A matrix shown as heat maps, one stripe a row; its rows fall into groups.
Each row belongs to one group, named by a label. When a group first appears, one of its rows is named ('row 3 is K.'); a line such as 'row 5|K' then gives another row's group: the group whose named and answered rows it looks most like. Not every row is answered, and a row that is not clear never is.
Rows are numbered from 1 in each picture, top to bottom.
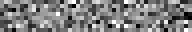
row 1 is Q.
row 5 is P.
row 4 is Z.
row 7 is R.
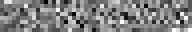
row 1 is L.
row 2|Q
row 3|Z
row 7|Z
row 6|Q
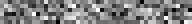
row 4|Z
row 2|Q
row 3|P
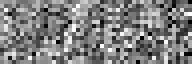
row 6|P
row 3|L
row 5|L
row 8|Q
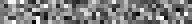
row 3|P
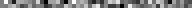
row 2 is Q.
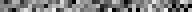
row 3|L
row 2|P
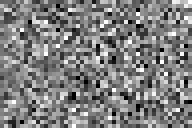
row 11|R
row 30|L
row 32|L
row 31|Z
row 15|Q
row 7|R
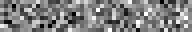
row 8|L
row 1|R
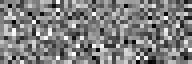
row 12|R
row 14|Q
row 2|Z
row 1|Z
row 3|Z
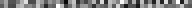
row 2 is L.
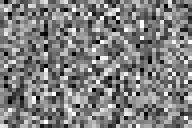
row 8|Q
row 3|L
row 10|P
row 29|Q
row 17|L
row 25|Z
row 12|Q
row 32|R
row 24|L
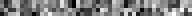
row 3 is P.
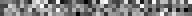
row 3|Z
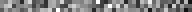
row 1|P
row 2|L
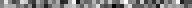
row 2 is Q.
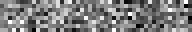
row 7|R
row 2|Z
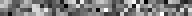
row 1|Q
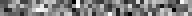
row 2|R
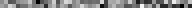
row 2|P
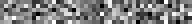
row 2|L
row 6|L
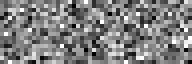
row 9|L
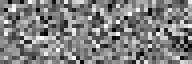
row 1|Z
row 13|Z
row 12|P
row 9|L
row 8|Q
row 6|L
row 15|Q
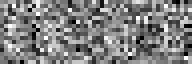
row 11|L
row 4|L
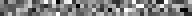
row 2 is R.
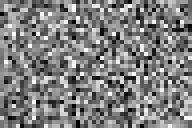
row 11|Q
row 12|Z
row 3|Q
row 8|P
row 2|Q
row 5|R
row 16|L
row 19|Q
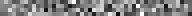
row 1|Q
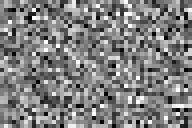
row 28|P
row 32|Q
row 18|Z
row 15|L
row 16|R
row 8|L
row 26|R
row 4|R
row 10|L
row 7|P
